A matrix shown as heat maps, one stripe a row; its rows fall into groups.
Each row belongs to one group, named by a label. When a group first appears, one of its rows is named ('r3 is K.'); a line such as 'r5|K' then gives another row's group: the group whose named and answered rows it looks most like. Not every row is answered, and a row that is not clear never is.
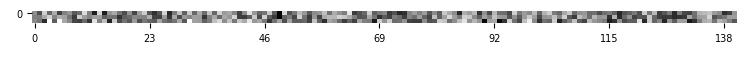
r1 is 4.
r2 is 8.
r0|4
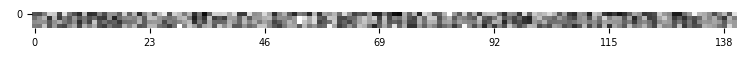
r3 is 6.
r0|4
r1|6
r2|6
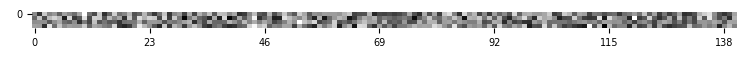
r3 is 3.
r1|3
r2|6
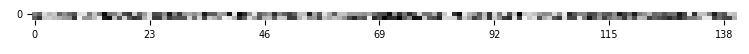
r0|4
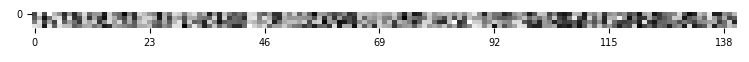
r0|3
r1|3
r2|3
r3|3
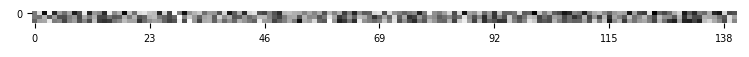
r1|6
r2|6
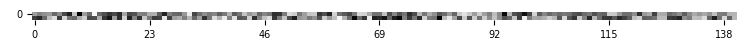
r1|4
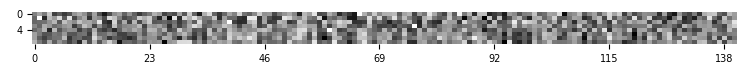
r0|6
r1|3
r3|4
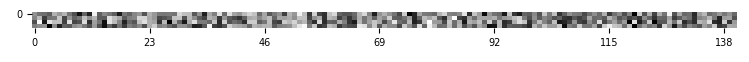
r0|8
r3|6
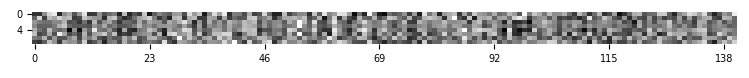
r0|4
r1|3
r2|8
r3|8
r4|8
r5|8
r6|6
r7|4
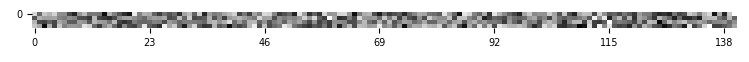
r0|4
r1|6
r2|8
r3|3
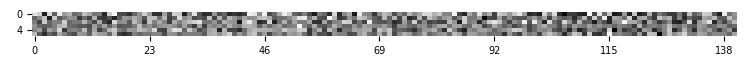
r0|3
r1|6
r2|4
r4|3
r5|8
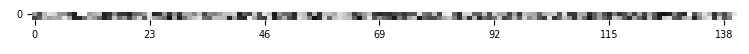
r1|4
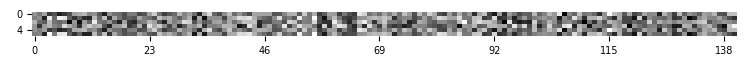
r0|6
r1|8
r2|8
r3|4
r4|6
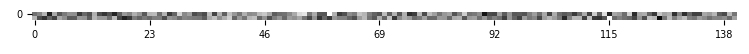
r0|6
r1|8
